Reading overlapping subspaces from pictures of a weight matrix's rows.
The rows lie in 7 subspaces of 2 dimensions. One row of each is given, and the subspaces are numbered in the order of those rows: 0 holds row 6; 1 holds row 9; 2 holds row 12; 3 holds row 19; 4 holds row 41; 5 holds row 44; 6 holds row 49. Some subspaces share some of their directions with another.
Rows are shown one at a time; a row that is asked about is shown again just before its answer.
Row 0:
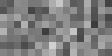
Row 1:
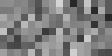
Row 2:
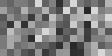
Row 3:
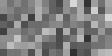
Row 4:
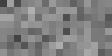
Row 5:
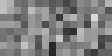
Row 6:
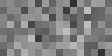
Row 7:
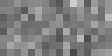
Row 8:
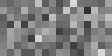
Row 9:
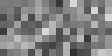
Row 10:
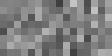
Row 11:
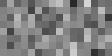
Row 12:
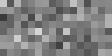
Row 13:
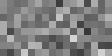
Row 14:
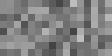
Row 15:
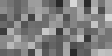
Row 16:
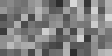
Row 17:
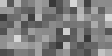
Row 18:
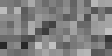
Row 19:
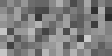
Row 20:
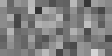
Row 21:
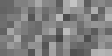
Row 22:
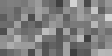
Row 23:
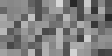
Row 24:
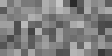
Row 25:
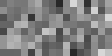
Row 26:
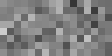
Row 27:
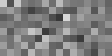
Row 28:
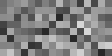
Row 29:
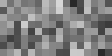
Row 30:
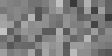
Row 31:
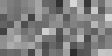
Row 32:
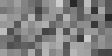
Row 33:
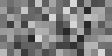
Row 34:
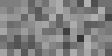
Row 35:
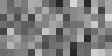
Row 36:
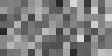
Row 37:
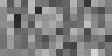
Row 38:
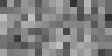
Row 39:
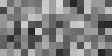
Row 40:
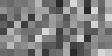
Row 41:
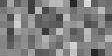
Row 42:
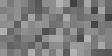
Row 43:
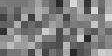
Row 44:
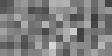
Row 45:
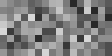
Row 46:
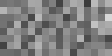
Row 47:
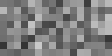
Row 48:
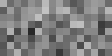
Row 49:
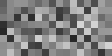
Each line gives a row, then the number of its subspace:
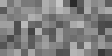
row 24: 3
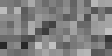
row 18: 1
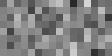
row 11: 4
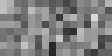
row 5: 5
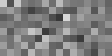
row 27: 2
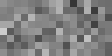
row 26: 6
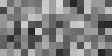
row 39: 3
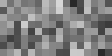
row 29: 3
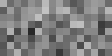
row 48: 3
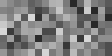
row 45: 6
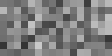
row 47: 1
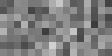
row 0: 5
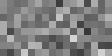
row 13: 6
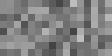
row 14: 5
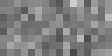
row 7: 0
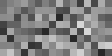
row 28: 6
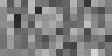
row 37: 4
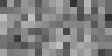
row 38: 2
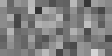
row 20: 4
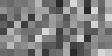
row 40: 0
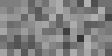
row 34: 0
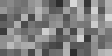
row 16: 5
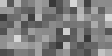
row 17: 2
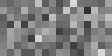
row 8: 0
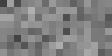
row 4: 2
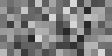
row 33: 0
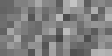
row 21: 5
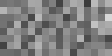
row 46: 1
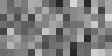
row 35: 4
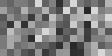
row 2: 0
